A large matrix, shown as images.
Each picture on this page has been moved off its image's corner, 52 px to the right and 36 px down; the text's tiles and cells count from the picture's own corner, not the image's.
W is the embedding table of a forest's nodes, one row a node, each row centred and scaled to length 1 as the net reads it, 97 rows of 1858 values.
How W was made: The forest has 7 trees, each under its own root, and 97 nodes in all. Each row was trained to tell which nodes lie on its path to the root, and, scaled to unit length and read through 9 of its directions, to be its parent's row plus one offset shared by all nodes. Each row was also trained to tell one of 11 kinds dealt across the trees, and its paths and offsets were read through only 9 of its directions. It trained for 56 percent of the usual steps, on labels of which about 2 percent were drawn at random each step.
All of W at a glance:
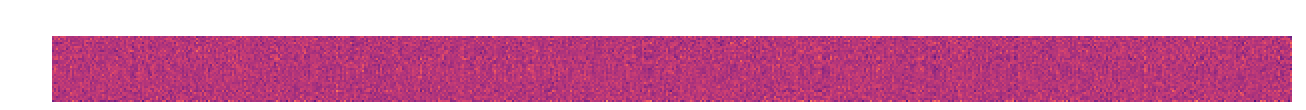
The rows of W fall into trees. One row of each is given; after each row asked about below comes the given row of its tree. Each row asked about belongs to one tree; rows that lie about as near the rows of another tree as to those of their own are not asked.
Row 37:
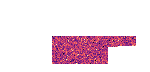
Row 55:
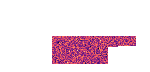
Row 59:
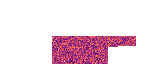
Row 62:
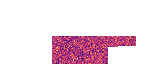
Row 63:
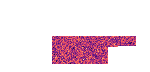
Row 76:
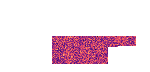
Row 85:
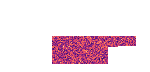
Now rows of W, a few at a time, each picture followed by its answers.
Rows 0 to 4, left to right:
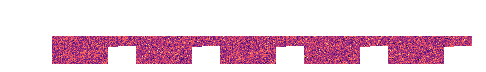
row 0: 55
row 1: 85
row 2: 55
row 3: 62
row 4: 62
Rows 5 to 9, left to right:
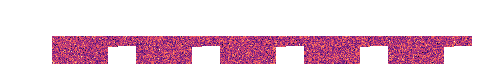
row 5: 55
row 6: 63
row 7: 63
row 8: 59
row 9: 37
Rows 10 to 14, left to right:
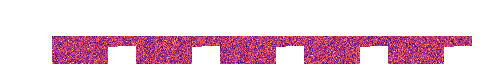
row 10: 37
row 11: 37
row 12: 59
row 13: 63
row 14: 59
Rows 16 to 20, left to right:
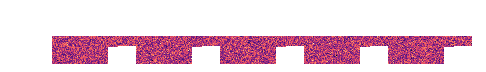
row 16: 59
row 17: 85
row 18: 63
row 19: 85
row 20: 76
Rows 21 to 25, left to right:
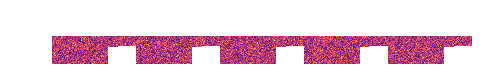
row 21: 37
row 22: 37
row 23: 37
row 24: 63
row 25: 37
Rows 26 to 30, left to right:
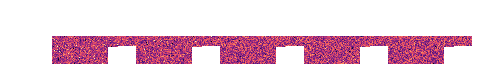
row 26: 76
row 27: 55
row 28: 59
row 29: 62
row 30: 85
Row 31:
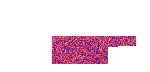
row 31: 55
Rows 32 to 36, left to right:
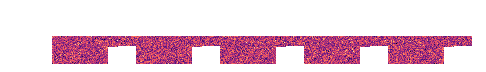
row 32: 85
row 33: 55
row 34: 55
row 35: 55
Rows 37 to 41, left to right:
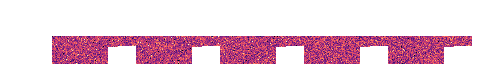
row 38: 37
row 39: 62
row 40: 59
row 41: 37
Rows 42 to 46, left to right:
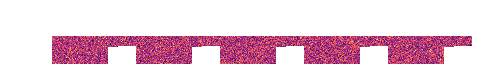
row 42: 85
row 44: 85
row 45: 85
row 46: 55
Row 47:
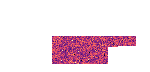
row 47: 62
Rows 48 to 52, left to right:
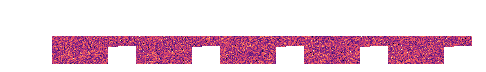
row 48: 55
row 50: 62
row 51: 62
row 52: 85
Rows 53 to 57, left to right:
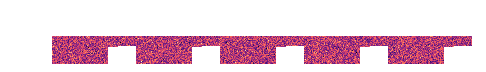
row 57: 63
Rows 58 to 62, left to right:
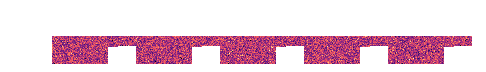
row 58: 85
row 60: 55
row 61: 63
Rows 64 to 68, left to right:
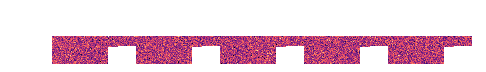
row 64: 55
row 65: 59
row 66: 37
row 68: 59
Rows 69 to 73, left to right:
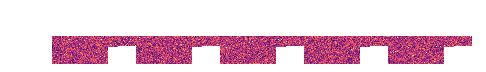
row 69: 59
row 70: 59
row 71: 62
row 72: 85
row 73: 37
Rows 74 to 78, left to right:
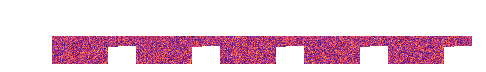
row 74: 55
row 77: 85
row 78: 59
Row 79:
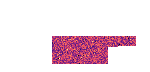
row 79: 59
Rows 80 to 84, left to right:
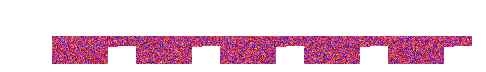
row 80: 63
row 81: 59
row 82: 63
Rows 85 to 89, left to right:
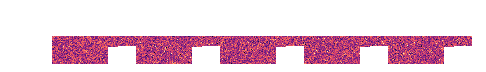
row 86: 62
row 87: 37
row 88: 55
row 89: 85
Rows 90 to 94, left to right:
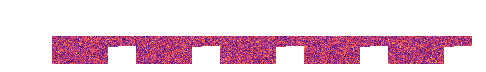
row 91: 59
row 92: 55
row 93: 85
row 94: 59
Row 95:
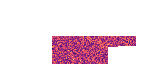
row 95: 85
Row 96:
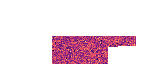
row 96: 37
